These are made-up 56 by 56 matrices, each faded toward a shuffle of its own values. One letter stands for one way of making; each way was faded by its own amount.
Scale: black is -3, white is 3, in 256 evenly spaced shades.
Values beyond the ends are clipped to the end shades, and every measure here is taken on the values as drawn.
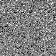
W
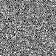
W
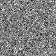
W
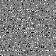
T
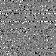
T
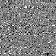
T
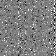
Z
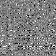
T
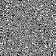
T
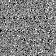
W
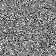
W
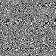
T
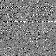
T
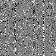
Z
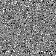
W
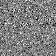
W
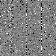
Z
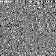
T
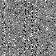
Z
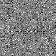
T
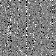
Z
